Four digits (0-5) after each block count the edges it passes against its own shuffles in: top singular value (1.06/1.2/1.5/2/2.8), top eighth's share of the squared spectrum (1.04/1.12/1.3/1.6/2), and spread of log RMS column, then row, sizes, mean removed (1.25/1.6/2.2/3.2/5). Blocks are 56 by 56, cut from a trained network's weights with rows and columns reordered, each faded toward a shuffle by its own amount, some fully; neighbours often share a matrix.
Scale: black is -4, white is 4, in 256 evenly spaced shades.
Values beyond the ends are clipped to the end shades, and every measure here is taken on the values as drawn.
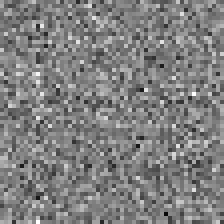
2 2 1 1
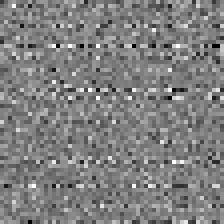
4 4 1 3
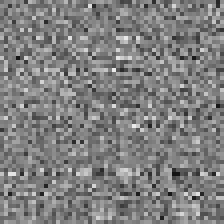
4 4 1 3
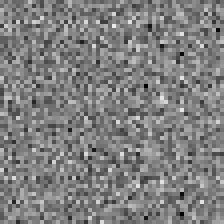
3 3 1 1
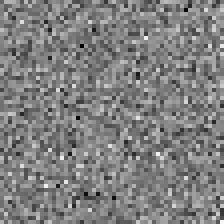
2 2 0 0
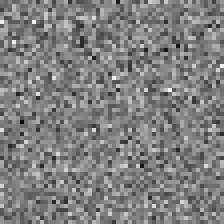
2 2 0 1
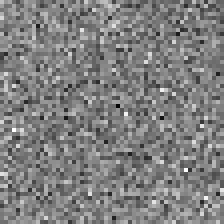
1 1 0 0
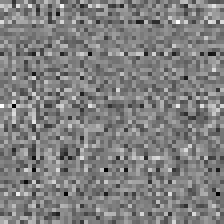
4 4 1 3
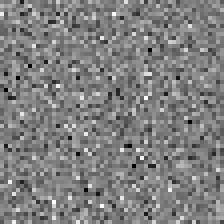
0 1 0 0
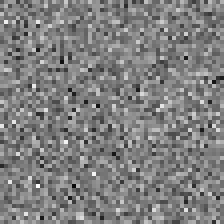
1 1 0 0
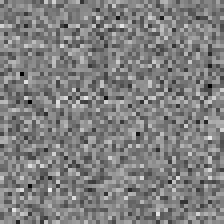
3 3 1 1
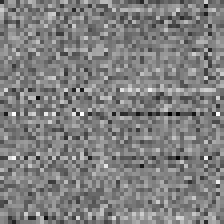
4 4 1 3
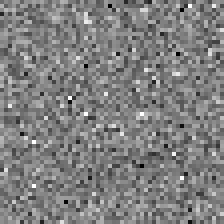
0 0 0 0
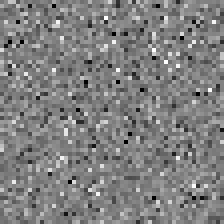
0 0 0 0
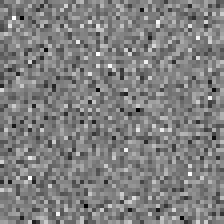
0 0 0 0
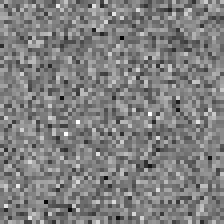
0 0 0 0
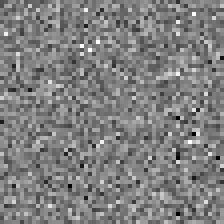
2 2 1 0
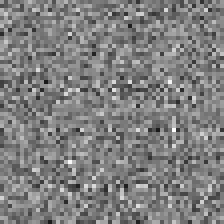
3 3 0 2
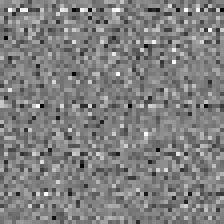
3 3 0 2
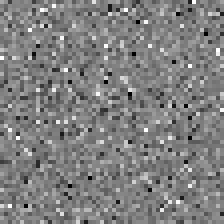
1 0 0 0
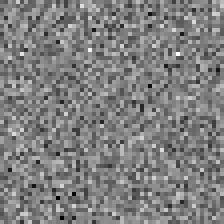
1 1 0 0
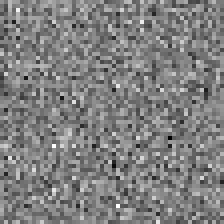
2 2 1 1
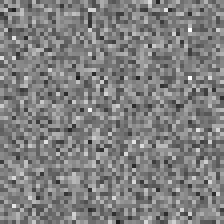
2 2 0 1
